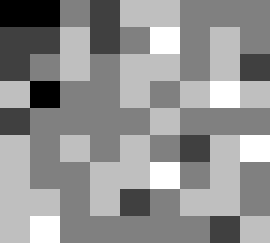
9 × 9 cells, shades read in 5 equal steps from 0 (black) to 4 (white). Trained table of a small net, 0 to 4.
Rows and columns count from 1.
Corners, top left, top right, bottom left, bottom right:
0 2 3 3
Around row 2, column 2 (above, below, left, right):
0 2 1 3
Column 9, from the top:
2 2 1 3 2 4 2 2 3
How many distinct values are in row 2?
4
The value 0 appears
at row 1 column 1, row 1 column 2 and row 4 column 2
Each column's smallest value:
0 0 2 1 1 2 1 1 1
